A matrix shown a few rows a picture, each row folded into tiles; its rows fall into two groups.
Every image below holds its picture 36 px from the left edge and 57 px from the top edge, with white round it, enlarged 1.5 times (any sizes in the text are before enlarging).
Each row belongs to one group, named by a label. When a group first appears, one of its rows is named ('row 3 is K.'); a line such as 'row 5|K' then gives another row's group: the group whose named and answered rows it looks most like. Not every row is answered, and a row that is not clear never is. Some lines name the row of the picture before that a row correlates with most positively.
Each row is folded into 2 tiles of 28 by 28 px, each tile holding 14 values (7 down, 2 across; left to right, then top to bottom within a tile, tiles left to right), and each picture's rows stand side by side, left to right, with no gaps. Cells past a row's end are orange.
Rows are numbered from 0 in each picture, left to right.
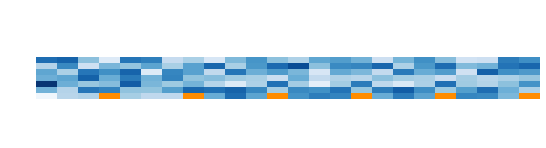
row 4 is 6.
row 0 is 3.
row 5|6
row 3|6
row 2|6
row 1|3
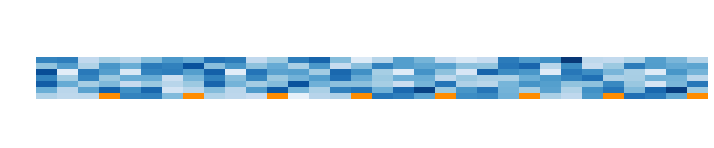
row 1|6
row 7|6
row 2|3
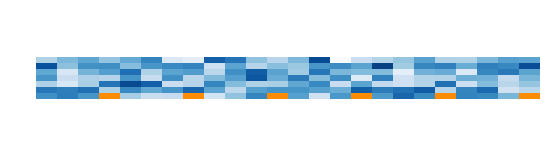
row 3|3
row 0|6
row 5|6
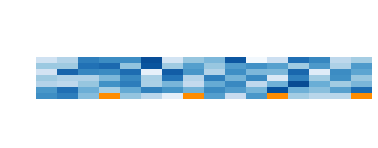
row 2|3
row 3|3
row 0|6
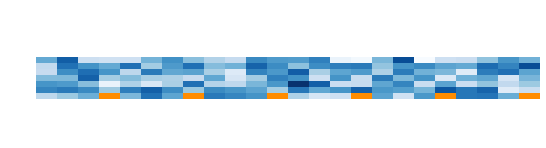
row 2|6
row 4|3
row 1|6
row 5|6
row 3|3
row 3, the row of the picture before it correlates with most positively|3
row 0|3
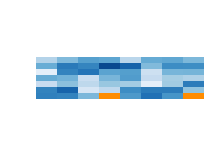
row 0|6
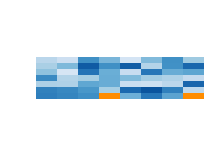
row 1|6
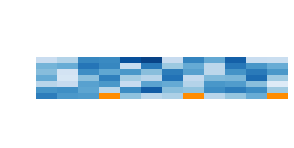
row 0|6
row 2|3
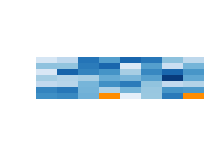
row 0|6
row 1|3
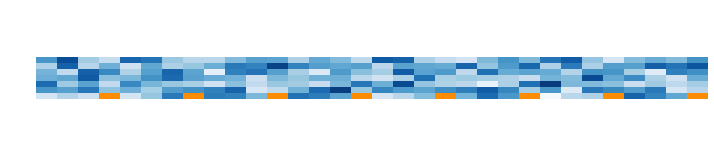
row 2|6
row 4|3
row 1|3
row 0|3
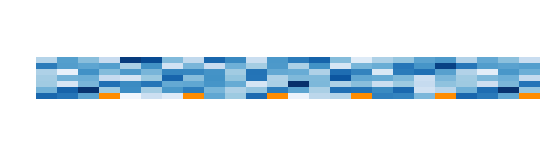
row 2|3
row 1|3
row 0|6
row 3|3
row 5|6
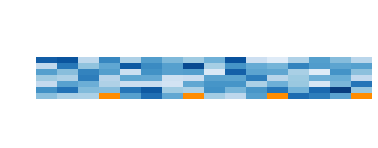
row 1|6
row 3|6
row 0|3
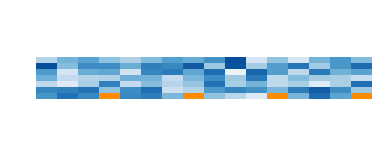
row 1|6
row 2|3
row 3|6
